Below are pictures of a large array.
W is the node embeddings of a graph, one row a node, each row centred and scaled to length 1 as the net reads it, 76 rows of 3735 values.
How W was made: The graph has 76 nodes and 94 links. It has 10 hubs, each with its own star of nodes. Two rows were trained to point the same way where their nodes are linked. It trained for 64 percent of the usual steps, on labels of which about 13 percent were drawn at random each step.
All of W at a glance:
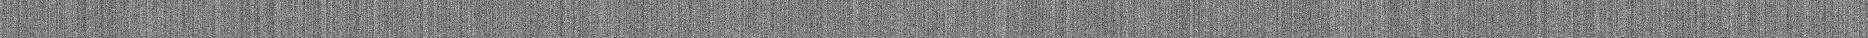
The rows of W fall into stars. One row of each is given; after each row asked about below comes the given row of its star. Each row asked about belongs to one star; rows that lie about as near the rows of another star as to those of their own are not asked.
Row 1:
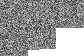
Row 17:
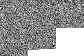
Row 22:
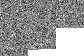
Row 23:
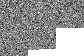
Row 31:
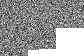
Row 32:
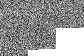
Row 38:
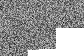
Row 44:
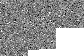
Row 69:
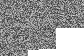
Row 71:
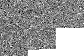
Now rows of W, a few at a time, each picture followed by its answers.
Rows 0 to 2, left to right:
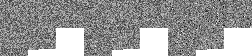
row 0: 23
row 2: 17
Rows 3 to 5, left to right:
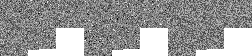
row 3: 71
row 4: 17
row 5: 38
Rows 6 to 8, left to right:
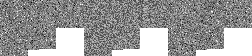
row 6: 31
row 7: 17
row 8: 38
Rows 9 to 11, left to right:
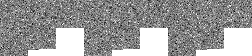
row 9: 22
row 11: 71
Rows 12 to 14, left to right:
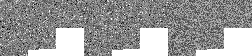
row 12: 23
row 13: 38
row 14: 71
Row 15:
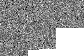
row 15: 1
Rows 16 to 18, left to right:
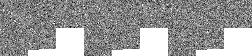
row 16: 44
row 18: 22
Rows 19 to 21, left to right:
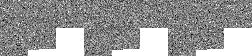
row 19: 31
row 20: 17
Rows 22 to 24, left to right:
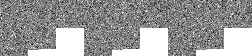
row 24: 32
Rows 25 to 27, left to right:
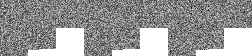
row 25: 71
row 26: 22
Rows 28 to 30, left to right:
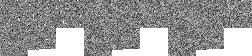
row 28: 23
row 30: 44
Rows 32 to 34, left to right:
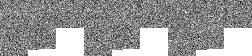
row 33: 32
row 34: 17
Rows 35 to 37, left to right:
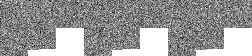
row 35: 1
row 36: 69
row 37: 31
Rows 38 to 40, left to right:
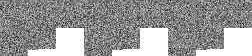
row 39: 31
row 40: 23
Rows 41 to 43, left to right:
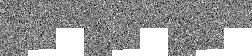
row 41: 69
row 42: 44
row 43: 71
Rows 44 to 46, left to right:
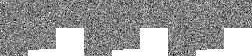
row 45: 17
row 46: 71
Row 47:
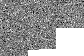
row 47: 22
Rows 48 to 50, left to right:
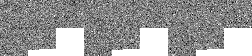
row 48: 1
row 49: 23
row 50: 22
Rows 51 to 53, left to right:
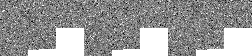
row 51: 23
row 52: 44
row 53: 22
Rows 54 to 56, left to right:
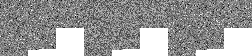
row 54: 31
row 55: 31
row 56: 38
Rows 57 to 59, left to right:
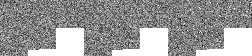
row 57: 69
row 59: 38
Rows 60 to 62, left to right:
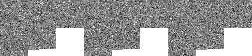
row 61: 38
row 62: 71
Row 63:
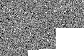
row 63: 22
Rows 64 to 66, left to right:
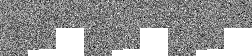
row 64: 44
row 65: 17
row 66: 32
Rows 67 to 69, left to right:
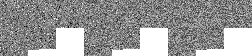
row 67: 38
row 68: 71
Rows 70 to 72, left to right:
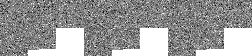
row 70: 17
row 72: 31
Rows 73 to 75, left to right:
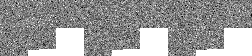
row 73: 69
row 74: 31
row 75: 38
